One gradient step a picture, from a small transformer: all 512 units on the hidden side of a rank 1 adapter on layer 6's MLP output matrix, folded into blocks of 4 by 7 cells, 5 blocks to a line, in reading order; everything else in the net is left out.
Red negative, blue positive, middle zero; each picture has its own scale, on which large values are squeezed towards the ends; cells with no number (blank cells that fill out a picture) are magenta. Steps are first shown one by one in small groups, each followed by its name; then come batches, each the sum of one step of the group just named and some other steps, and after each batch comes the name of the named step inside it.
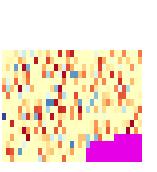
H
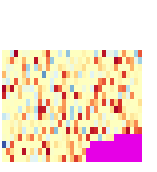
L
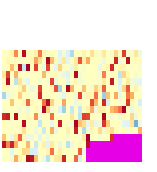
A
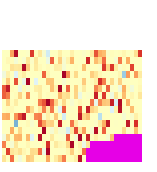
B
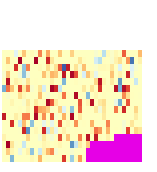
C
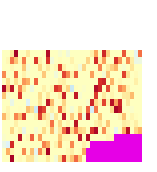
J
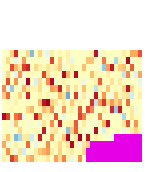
B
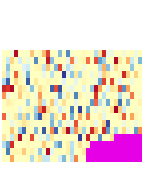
L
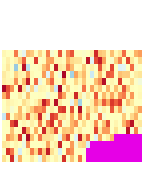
H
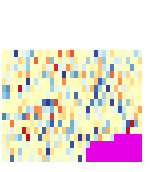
H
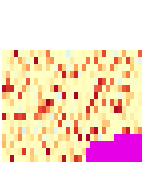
L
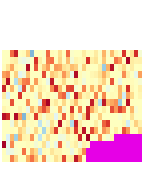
J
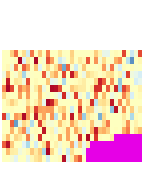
C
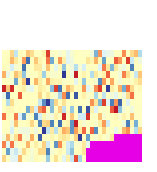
J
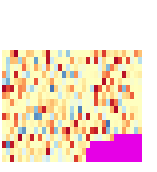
J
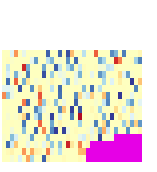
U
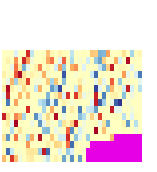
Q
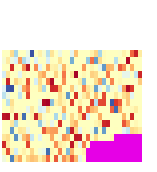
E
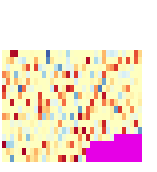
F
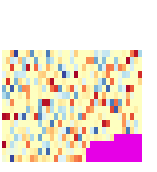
E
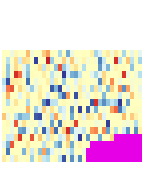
Q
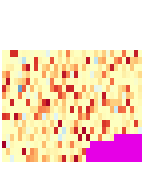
F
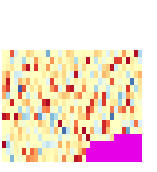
U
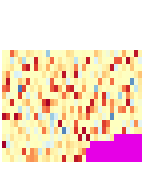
U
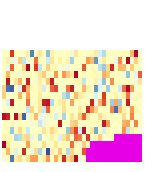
E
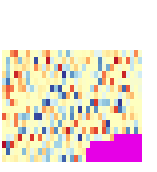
Q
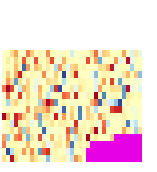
Q
